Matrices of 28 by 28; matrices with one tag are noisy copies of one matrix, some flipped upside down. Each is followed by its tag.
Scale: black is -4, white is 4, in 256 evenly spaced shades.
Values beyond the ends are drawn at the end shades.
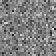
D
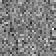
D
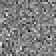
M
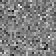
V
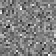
M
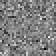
V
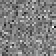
D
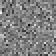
M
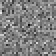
M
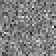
D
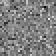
V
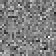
V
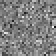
D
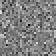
M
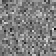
D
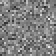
V
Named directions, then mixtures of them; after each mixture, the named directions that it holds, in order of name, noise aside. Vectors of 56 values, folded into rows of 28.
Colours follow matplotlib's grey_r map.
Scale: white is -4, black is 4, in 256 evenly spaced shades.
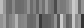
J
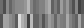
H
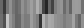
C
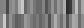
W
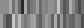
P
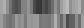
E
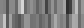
W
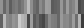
H, J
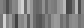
H, W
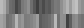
E, J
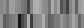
E, H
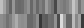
J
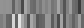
H, P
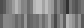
E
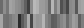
E, H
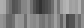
E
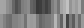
E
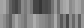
E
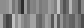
P
